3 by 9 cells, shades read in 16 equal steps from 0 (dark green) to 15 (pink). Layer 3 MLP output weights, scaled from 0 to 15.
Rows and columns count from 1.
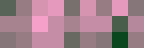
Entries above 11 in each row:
4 4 2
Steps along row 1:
up up up down up down up down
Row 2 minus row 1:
5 1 2 -2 3 -1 3 -10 3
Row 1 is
5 9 13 14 7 13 9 14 8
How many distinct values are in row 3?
5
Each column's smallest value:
5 9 12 12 6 9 8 0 8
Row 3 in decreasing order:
12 12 9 9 9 8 8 6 0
